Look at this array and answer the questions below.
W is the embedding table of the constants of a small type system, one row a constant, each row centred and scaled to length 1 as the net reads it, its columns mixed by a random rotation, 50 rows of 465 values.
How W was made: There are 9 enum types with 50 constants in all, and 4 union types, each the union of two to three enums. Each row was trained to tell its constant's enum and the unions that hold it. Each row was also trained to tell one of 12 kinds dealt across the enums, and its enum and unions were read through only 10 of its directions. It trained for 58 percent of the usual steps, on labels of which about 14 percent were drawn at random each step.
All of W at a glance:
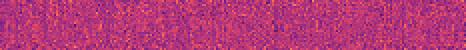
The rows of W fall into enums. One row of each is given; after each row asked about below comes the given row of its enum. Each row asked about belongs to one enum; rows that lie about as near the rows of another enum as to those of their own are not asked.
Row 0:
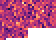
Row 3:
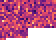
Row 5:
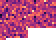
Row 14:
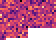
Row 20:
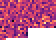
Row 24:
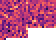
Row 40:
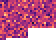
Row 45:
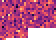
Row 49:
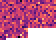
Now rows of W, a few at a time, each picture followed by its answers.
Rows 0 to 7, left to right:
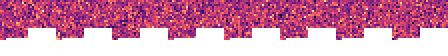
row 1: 0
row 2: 20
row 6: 3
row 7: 14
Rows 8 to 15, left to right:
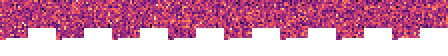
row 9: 0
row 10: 20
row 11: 3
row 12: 5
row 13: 5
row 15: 45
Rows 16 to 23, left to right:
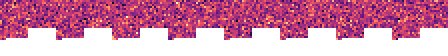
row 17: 20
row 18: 0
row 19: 14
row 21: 5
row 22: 20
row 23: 5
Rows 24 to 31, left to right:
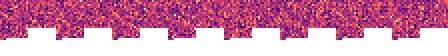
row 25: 40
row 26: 40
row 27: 24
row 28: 45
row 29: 40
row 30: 40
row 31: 3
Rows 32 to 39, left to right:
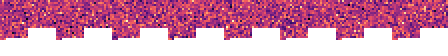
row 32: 49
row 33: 45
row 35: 40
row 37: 45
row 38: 14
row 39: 5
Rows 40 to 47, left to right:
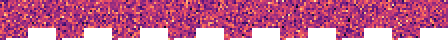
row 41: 24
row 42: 45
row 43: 20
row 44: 45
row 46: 20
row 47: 5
